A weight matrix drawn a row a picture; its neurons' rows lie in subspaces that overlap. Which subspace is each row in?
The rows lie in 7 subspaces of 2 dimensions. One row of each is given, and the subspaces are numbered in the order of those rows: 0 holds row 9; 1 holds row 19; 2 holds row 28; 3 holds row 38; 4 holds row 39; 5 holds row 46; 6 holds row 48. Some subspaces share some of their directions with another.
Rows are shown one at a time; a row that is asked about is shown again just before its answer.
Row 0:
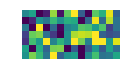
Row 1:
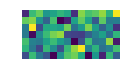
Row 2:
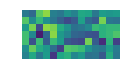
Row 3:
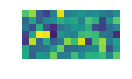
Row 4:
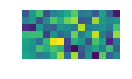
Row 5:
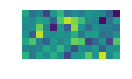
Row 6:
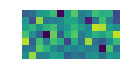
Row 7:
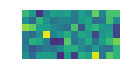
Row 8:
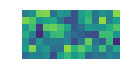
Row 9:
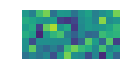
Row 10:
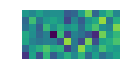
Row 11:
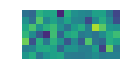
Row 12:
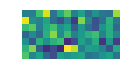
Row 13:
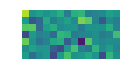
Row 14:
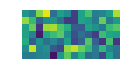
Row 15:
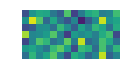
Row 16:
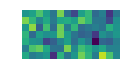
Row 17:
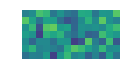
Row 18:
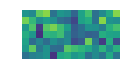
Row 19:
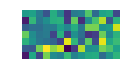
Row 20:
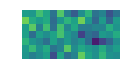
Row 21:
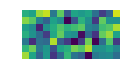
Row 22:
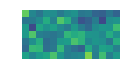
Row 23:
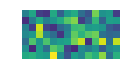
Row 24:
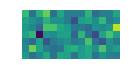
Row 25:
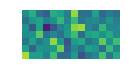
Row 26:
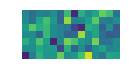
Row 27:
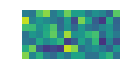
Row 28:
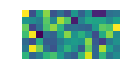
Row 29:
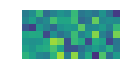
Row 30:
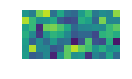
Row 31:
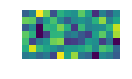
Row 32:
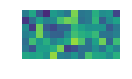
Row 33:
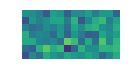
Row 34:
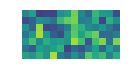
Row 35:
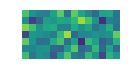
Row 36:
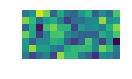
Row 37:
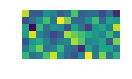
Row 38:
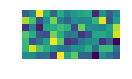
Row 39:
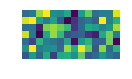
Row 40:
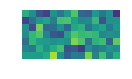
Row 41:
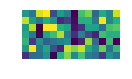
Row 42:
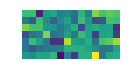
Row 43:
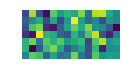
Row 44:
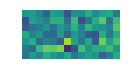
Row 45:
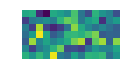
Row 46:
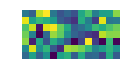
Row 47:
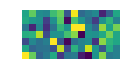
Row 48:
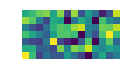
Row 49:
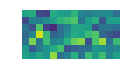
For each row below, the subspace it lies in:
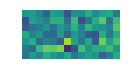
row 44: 1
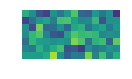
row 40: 2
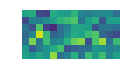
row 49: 5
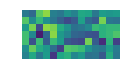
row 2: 5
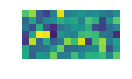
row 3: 5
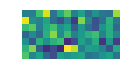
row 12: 1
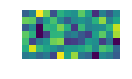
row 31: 3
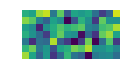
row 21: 6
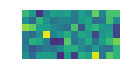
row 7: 3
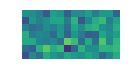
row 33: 1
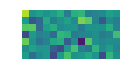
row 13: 4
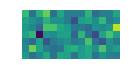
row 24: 2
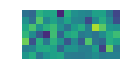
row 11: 5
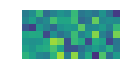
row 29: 3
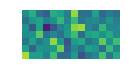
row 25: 6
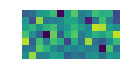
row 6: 5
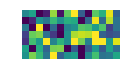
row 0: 0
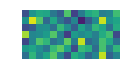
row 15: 4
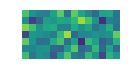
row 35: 4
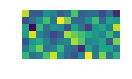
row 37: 2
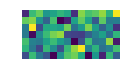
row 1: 2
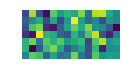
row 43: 2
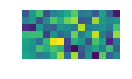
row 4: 3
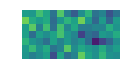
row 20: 0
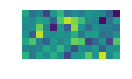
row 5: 0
